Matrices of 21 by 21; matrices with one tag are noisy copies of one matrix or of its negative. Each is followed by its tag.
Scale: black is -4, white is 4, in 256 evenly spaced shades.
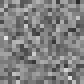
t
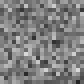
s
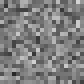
t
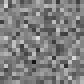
t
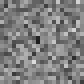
t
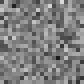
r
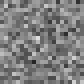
t
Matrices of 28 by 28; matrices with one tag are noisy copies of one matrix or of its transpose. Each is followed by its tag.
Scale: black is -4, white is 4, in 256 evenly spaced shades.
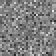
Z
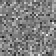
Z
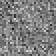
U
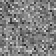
U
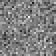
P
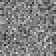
P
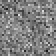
U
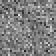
U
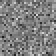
Z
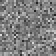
Z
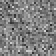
U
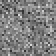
U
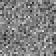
P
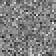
Z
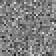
Z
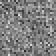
U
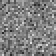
P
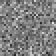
Z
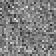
U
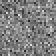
U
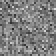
U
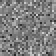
Z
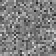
Z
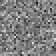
Z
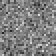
P
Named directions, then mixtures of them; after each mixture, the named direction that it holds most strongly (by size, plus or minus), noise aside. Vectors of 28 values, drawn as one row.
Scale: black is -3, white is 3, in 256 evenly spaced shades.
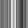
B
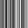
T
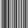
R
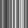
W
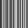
R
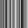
T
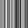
T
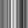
B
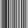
R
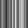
W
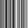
T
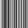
R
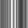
B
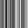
T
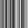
T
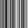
T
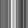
B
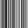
T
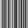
R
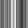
B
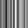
W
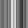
B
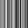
T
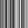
T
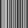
R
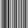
R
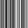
T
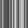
W
